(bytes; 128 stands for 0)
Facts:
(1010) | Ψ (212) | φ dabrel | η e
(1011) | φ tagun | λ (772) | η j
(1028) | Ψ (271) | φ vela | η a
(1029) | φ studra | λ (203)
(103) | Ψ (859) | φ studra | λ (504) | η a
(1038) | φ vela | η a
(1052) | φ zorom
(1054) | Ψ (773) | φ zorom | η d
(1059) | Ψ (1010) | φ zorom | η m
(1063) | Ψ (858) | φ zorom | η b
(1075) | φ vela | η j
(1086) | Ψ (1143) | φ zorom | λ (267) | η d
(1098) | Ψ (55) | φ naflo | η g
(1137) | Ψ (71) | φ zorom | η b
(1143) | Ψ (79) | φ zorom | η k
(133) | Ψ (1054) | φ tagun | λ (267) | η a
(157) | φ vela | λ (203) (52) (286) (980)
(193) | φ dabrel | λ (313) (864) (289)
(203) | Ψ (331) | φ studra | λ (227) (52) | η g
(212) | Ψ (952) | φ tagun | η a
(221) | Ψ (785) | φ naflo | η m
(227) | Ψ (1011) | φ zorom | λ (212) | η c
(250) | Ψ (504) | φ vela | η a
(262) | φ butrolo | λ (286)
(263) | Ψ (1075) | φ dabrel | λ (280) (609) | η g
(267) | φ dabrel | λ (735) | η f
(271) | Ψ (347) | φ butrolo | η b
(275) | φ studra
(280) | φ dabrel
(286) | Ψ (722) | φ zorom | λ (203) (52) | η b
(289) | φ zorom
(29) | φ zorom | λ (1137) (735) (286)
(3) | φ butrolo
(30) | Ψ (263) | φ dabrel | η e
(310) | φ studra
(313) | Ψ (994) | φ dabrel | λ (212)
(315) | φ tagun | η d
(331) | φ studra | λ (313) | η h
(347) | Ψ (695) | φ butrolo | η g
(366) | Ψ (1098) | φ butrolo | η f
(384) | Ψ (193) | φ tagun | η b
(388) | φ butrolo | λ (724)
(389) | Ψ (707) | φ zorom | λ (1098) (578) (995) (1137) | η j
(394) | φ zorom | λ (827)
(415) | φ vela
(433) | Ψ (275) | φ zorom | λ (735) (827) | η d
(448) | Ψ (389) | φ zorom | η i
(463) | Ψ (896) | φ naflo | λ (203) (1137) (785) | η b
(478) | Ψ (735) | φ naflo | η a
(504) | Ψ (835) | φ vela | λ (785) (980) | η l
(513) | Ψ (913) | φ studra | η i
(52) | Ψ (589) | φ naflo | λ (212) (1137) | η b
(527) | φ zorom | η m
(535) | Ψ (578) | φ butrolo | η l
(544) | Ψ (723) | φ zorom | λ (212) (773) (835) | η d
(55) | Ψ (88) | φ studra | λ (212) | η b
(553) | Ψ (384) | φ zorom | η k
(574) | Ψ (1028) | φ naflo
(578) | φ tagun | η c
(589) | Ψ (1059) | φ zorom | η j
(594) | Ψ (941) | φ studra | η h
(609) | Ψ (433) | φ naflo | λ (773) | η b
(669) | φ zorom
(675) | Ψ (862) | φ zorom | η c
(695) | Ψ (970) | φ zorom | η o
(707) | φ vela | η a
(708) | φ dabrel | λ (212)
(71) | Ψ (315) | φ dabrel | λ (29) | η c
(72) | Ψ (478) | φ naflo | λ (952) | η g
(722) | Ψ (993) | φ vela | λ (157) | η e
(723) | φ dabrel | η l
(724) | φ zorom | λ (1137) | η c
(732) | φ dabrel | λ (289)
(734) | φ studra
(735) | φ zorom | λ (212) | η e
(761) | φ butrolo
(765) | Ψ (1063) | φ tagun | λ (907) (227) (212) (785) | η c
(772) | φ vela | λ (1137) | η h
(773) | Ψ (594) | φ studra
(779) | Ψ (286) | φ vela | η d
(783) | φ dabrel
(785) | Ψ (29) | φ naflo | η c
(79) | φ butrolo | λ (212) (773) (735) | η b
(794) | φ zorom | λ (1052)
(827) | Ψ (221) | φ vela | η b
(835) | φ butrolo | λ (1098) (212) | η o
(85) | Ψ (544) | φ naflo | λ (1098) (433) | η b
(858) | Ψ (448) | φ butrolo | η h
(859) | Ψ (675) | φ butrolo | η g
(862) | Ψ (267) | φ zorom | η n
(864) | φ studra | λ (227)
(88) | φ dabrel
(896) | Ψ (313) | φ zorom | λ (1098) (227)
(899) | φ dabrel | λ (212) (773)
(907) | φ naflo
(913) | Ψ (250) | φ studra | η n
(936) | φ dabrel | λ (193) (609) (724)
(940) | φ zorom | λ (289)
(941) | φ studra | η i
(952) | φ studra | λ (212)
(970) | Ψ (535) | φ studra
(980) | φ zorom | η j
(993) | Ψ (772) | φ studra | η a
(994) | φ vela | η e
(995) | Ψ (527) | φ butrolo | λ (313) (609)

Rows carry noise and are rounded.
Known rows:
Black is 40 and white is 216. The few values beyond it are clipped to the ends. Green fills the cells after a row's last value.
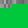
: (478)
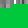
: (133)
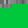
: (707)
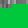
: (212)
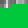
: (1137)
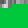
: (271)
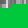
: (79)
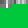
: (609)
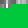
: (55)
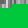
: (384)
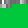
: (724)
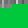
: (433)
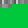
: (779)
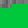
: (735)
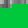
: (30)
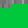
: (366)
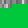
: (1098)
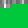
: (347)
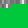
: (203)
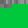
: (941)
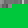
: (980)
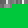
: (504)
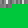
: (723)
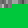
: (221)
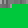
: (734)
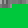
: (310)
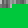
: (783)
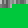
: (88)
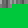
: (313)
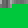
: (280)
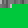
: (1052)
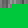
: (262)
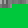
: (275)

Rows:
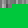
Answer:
(315)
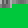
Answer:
(574)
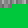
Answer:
(263)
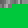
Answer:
(835)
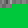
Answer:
(722)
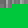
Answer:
(513)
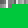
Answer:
(827)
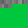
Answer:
(448)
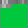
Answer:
(1143)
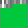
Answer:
(71)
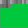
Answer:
(1010)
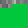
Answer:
(772)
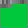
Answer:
(415)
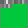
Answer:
(535)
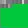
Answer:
(1075)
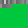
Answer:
(993)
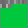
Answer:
(103)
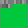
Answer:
(1011)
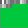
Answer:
(765)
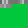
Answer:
(553)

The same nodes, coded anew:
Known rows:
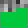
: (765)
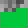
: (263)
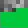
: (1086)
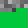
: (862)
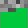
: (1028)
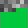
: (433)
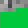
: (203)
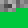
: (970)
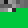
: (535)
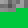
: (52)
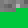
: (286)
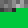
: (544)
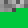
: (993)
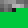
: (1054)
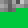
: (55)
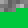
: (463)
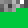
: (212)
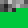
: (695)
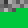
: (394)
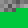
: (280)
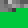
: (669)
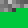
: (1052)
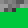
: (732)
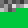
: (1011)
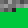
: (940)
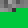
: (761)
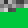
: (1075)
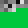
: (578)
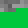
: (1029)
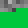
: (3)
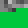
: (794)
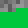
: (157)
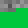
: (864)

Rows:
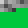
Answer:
(221)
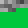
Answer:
(574)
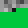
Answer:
(723)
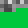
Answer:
(941)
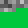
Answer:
(267)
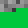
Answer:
(271)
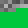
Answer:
(724)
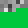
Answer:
(827)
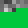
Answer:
(504)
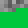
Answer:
(72)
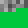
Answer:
(785)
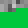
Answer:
(384)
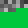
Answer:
(980)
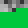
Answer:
(331)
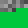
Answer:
(289)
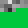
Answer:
(513)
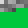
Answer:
(478)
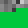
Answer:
(79)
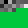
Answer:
(389)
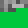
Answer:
(779)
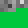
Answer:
(952)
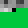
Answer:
(858)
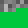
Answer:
(227)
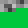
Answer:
(913)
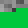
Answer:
(859)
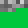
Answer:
(707)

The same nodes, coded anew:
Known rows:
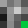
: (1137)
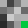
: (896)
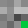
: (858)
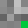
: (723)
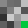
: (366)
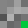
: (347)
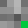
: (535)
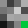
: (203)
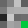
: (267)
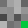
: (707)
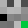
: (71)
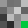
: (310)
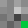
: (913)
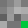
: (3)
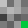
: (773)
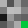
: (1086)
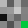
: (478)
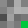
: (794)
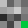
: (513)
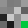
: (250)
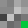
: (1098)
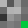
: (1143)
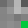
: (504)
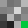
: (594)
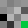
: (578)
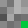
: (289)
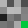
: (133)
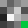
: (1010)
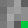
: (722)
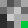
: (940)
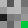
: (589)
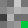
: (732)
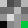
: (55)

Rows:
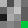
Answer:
(30)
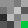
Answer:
(970)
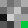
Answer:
(695)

